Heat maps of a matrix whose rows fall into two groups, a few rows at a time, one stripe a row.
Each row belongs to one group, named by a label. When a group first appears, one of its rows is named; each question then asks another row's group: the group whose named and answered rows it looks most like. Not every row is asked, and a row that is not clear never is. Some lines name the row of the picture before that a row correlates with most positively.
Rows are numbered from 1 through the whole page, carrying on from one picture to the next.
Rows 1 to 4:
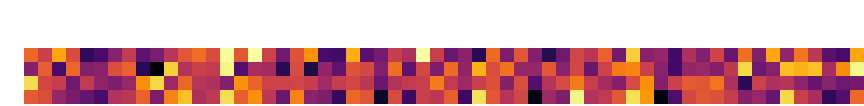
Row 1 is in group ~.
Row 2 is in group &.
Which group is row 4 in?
&
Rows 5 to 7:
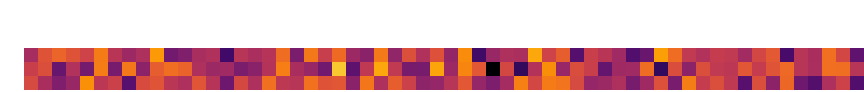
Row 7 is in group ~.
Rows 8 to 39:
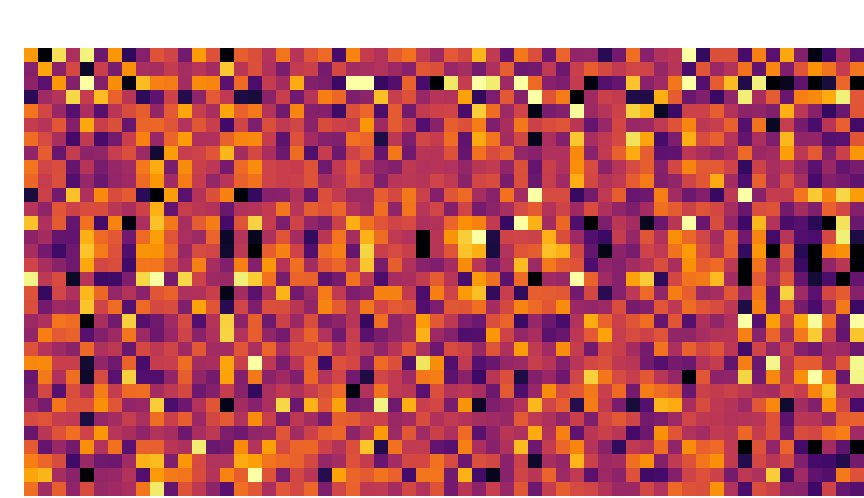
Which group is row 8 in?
~
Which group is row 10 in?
~
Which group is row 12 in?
&
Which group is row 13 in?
~
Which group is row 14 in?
&
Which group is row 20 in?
~
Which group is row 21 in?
~
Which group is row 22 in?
~
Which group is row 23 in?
~
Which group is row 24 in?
&
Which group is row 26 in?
~
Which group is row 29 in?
~
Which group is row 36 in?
~
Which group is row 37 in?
&
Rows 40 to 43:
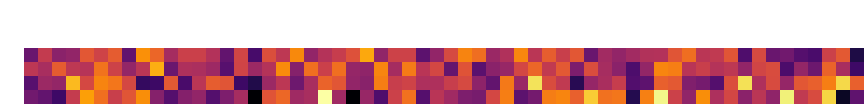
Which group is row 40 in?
~
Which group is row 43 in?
~
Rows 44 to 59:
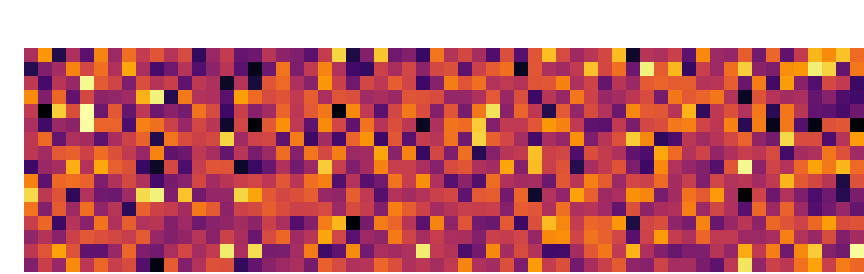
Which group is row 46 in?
~
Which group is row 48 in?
~
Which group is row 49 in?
~
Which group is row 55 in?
~
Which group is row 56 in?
~
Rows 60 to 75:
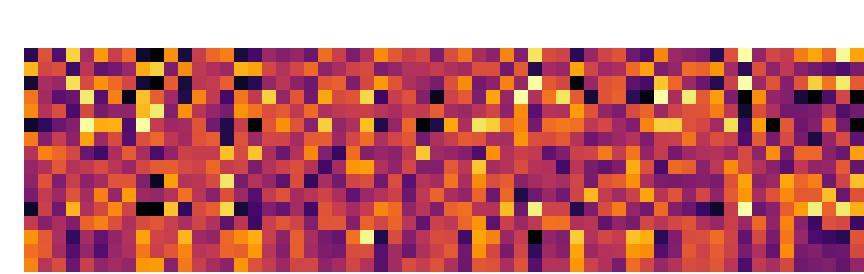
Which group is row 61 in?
&
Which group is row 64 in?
&
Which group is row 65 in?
~
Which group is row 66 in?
~
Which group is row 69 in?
&
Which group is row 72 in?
~
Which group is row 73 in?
&
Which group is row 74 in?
&
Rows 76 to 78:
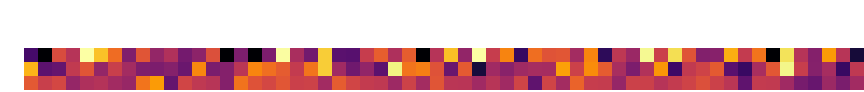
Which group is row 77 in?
~
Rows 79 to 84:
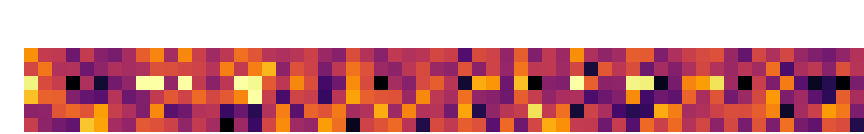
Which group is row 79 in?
&
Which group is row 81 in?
&
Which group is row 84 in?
~
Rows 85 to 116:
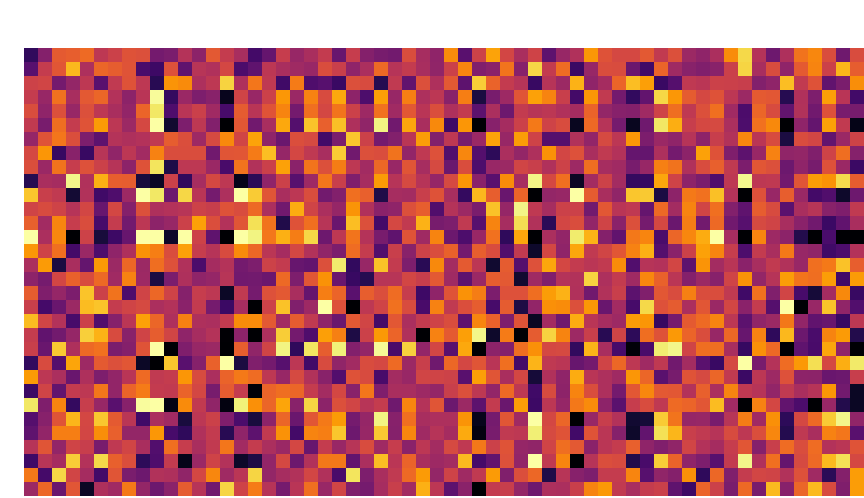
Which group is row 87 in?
&
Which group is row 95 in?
&
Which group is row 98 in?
&
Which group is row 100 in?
~
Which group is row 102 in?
~
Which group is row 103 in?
~
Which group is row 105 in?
~
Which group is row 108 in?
&
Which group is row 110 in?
&
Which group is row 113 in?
&
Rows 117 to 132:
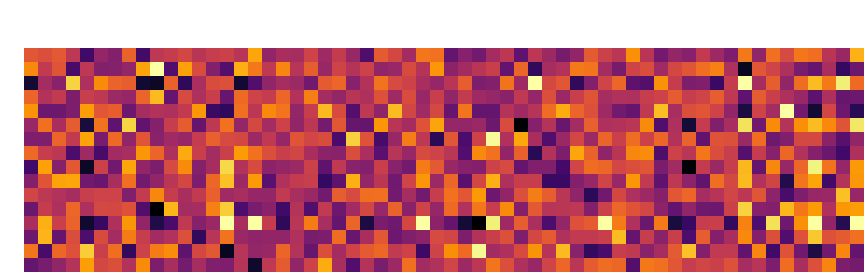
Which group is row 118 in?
&
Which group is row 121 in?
~
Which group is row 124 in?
&
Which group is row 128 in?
&
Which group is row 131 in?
~
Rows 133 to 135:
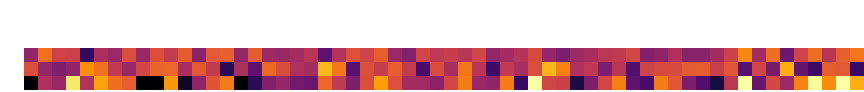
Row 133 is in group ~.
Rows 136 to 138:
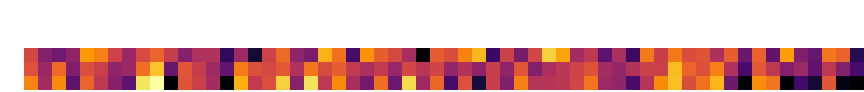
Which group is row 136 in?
~
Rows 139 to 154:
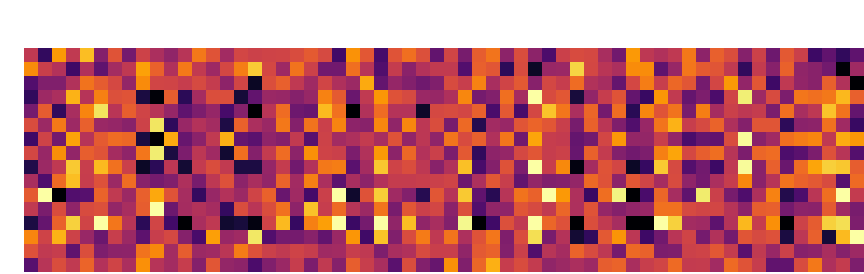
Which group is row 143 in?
~
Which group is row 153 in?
&
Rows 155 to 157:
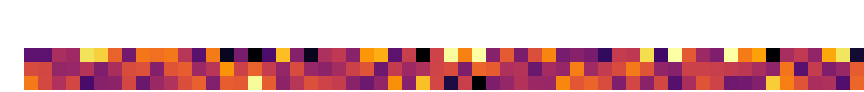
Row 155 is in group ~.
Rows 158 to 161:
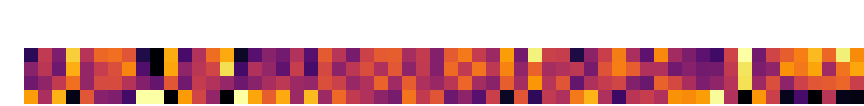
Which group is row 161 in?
&
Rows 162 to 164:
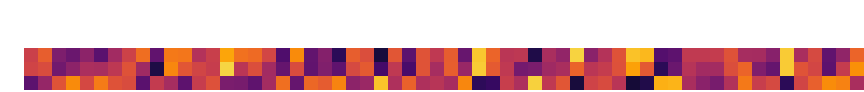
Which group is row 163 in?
&
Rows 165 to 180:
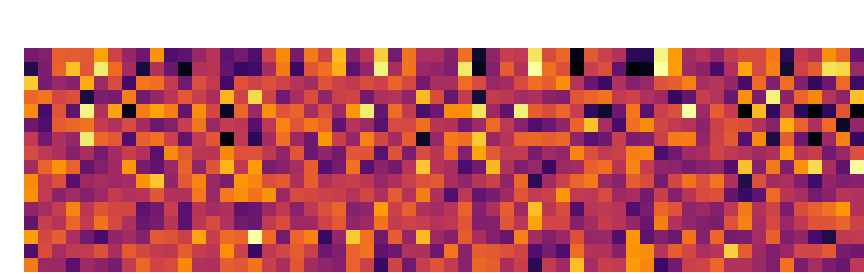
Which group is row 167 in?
~
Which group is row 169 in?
~
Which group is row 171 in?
~
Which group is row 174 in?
&
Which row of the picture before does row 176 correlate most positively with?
164
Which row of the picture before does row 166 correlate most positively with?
164
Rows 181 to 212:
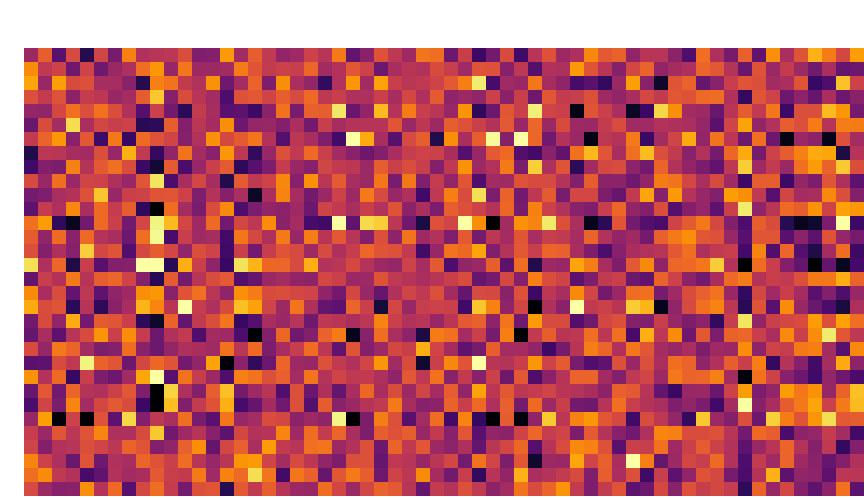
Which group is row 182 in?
&
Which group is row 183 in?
~
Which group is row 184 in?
&
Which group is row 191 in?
~
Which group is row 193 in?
~
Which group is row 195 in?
~
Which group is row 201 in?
~
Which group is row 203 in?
~
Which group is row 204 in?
&
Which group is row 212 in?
~
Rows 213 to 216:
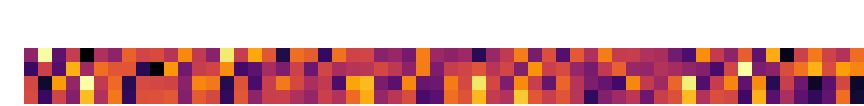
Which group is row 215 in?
~
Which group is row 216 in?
~
